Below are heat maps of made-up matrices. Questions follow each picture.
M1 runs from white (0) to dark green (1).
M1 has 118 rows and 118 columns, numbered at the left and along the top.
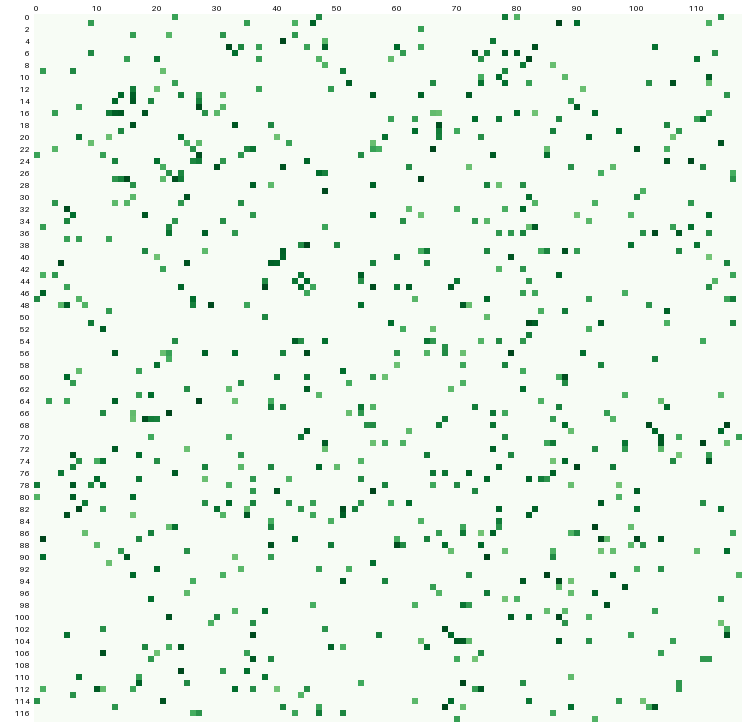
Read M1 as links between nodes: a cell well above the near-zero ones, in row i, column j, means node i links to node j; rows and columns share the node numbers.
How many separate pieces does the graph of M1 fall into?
2
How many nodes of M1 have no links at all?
1
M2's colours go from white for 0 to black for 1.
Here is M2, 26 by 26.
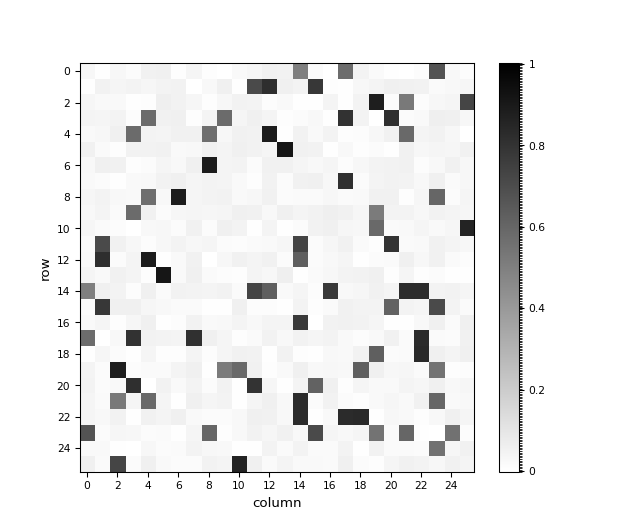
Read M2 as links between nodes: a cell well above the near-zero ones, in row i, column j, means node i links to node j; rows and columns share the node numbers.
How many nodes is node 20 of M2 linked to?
3
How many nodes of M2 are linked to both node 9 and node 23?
1
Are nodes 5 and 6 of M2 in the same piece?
no
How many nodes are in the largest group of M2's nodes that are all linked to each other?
2
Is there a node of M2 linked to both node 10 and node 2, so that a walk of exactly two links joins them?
yes
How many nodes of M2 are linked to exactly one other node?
6
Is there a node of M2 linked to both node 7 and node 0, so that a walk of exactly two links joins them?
yes
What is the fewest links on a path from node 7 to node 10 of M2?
5
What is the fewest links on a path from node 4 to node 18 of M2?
4
